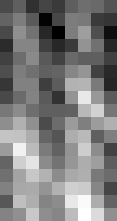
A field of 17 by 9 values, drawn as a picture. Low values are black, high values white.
The ninth with the lowest average is the top middle. Values rise toward the bottom. Upright stripes repeat 2 times across the table. Overall the values sit about 50% of the way up the scale.
